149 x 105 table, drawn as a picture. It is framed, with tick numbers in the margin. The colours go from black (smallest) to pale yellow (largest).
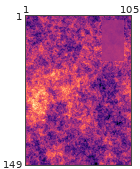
In the top right lies a patch that is calmer than the rest. There are no regular stripes. The top right is the calmest part. The middle left is the ninth with the highest average.
